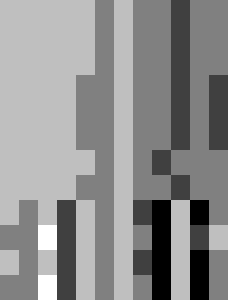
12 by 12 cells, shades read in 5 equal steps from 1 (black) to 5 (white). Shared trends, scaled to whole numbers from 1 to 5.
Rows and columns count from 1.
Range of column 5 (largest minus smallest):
1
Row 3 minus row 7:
0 0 0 0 0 0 0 0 1 -1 0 0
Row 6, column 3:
4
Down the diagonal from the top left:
4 4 4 4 3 3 4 3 1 4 1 3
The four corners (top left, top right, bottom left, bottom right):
4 3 3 3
